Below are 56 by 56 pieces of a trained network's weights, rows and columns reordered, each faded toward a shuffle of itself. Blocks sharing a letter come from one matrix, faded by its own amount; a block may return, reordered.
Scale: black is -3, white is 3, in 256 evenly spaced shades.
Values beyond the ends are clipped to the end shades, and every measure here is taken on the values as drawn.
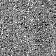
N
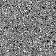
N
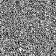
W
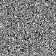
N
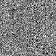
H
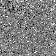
N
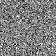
W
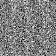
W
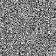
H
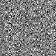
H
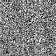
W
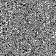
N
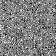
N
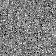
N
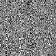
H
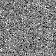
N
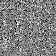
N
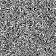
W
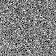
N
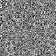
H
